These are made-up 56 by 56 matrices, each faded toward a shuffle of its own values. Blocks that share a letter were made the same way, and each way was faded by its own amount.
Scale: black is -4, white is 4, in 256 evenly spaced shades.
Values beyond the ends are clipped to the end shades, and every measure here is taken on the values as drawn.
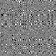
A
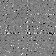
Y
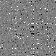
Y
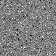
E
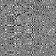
A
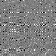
A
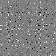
Y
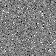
E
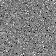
E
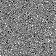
E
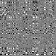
A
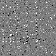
Y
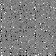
Y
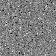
E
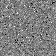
E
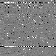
A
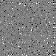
Y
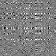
A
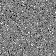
E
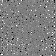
Y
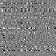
A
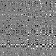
A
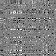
A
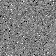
E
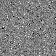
E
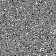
E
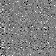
Y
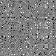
Y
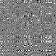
A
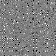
Y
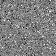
E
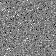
E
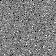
E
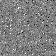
E
